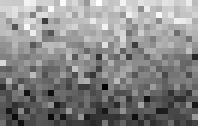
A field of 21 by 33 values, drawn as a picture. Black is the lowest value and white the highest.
Slope: up to the top. Stripes: none. Average level on the scale: 50%. Grain: fine.
